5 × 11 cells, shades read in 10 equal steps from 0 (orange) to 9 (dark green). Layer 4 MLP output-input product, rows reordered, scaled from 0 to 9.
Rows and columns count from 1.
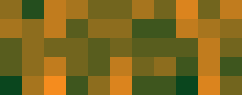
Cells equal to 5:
11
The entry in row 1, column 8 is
5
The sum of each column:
28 23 11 26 25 17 28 29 25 13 23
